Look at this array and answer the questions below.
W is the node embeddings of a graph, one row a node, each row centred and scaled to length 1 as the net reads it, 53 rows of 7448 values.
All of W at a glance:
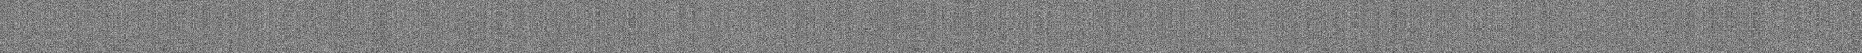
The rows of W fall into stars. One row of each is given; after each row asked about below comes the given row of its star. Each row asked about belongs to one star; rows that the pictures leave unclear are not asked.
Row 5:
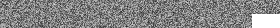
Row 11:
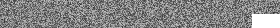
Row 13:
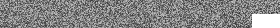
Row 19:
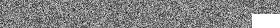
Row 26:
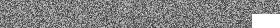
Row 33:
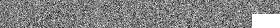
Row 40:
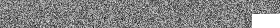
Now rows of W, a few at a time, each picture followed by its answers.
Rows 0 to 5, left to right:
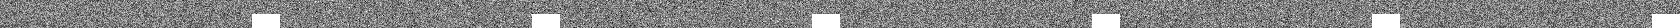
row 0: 13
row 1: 26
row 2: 5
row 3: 11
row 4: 33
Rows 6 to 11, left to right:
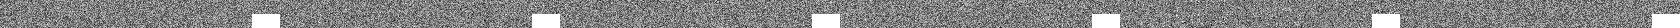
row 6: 11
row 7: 33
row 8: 26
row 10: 19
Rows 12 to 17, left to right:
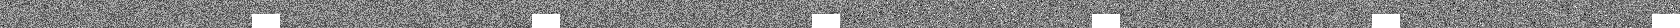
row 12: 33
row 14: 33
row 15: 40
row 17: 13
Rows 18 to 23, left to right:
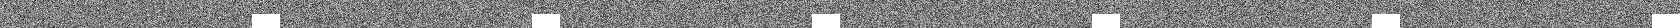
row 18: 5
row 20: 33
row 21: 13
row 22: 5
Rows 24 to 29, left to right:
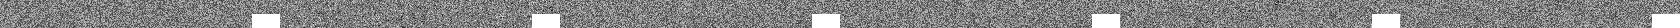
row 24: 5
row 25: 33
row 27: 26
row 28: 40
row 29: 40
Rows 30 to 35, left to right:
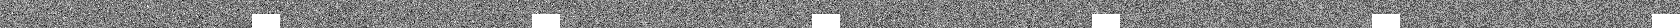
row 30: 13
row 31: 19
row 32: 5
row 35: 19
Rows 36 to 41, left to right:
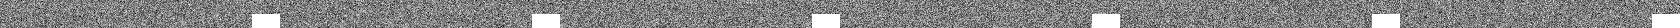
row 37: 19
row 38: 5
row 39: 13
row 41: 33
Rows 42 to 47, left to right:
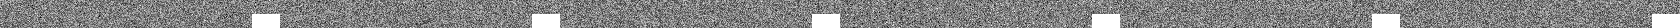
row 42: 13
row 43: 13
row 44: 5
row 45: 40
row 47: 26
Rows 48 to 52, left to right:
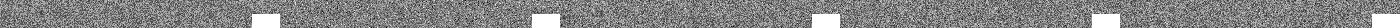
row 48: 40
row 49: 40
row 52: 19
